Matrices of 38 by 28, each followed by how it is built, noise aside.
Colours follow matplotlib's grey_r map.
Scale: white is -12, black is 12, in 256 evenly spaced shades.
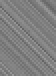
Toeplitz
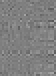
low rank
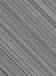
Toeplitz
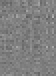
low rank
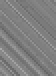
Toeplitz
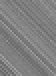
Toeplitz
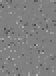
sparse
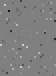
sparse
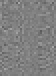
low rank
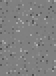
sparse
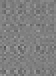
low rank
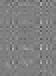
low rank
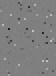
sparse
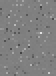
sparse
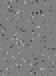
sparse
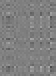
low rank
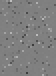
sparse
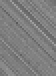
Toeplitz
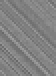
Toeplitz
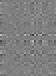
low rank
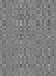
low rank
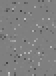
sparse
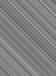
Toeplitz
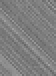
Toeplitz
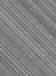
Toeplitz
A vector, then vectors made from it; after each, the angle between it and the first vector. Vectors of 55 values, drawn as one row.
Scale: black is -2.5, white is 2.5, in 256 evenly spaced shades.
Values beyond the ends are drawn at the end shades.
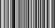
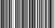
nearly opposite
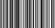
orthogonal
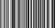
nearly parallel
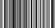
partly aligned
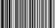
nearly opposite
